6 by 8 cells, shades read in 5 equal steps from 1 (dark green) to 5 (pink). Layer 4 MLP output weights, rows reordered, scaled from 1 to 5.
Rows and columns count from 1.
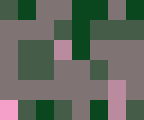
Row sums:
15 18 21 21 25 20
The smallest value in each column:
2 1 1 2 1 1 2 1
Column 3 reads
3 3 2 2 3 1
